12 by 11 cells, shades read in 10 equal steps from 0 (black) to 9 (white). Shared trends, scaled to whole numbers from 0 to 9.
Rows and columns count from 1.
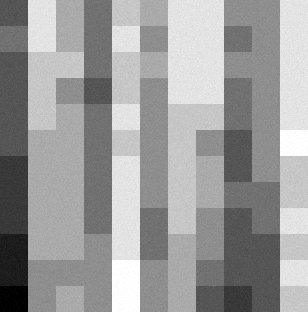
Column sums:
27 77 71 50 94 60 85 73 43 52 93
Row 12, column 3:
6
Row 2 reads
4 8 6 4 8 5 8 8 4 5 8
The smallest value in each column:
0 5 5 3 7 4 6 3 2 3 7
